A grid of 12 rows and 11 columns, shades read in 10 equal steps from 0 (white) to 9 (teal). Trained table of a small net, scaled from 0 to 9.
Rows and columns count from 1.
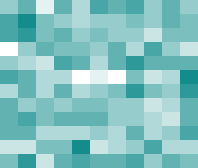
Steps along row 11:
same up same up down up up up down same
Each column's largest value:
7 9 6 7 9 7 6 8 7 6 9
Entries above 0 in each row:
11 11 11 10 11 9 11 11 11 11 11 11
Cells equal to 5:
20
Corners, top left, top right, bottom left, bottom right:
4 4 5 5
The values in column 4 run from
3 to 7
